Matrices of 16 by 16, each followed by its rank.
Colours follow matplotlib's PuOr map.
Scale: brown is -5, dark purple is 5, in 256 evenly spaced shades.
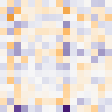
three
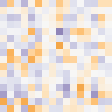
three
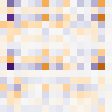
two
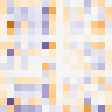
three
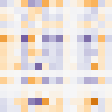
two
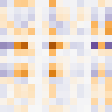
two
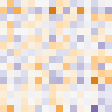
three
